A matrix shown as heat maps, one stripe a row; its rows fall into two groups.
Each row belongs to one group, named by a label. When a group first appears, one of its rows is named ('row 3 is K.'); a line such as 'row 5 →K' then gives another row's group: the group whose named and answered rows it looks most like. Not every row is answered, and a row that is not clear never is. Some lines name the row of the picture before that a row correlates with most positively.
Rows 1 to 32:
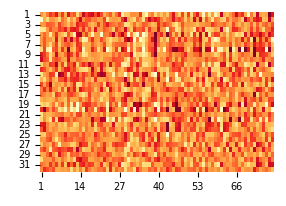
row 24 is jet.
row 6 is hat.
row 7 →hat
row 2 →hat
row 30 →hat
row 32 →jet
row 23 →jet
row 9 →hat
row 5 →hat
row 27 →hat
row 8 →hat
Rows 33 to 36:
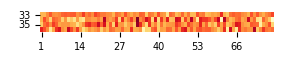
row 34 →jet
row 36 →hat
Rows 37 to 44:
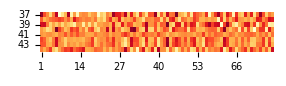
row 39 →jet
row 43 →jet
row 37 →hat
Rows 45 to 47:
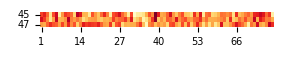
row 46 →hat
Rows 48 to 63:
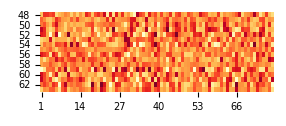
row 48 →jet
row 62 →hat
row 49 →jet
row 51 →jet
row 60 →hat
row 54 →hat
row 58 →hat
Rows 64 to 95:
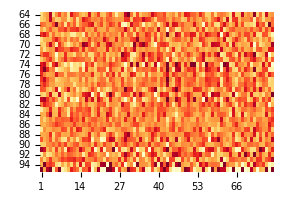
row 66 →jet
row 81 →jet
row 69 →jet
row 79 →hat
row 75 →jet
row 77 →jet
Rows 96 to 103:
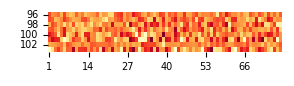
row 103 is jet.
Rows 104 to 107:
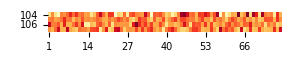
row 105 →jet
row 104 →hat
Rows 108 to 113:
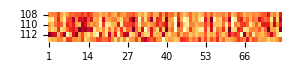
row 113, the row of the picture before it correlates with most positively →104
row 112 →hat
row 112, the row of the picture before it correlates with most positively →106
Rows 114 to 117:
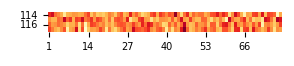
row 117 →hat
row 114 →jet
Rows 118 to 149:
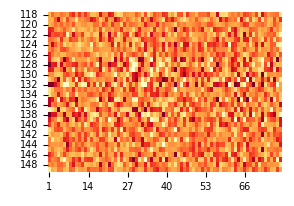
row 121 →jet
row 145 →hat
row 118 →hat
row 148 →hat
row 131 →hat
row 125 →jet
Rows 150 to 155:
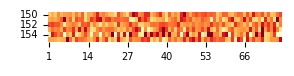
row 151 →jet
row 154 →jet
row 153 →hat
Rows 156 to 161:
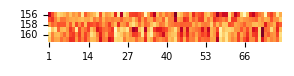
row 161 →hat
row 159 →hat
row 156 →jet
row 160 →hat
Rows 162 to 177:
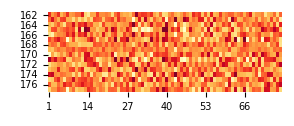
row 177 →hat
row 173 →hat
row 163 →jet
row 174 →jet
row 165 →hat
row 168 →jet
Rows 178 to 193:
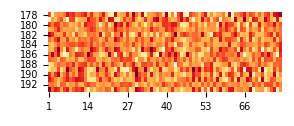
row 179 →hat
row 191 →hat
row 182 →jet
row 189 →hat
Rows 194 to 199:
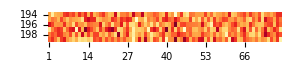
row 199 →jet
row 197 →hat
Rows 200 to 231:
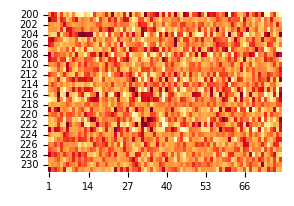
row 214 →jet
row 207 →jet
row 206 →jet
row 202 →jet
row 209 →hat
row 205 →jet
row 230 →hat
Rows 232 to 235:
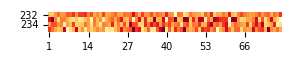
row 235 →hat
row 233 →jet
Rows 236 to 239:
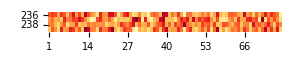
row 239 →hat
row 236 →hat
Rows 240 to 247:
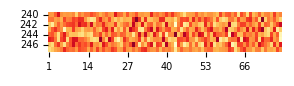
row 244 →jet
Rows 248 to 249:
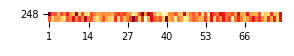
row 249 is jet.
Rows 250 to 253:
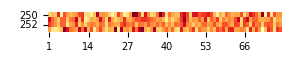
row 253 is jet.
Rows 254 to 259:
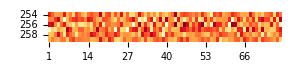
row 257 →hat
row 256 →jet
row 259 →hat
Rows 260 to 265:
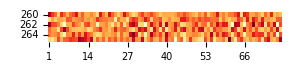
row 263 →jet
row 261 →hat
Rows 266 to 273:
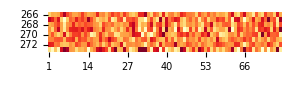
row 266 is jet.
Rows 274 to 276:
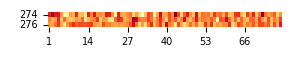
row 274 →jet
